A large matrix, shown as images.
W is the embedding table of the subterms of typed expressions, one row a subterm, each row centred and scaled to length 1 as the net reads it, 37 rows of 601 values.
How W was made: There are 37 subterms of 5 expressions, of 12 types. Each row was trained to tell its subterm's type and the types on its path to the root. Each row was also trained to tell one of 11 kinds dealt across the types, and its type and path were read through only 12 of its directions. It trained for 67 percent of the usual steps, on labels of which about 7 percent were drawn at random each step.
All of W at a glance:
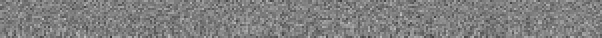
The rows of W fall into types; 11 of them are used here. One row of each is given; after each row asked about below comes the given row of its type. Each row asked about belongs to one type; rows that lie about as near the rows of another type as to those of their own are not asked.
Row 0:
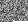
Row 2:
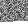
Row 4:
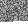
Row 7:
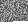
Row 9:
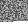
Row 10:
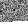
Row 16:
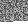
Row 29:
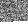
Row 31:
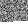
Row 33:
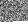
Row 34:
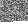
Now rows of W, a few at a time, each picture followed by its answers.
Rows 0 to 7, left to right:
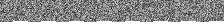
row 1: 16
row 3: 9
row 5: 29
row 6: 0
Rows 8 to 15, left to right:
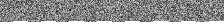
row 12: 2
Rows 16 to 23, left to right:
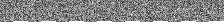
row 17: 31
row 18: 29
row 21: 7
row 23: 10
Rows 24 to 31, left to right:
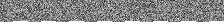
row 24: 0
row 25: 2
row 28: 31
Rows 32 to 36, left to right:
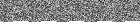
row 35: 33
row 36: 4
